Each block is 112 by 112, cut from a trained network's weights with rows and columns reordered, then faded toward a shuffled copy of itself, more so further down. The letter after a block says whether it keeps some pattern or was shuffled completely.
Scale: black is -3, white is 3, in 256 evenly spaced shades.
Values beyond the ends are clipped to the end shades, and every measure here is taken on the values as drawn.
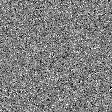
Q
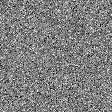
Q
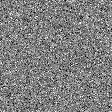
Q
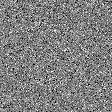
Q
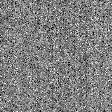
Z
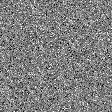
Q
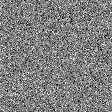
Q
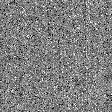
Z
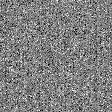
Z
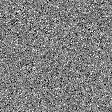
Q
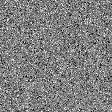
Z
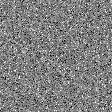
Q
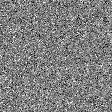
Q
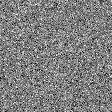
Q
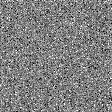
Z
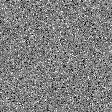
Q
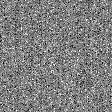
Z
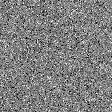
Q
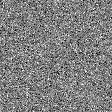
Q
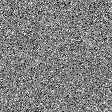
Q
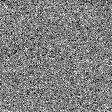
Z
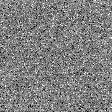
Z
